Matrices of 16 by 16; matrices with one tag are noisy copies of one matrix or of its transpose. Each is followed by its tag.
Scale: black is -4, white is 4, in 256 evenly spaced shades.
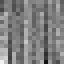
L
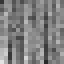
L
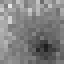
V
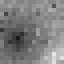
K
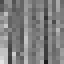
L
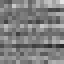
L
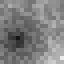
K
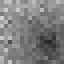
V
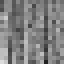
L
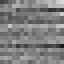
L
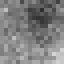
K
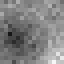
K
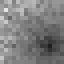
V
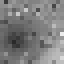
K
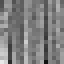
L
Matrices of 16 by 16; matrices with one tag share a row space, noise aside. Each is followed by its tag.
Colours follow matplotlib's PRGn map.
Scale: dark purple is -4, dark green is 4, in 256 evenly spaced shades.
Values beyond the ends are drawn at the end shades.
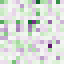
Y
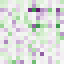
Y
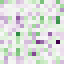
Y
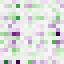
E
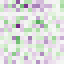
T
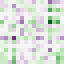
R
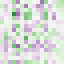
T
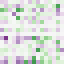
Y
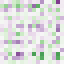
Y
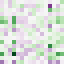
R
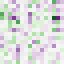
E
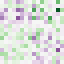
Y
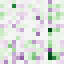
R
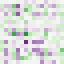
T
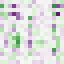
E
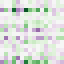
T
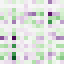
R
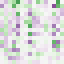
E
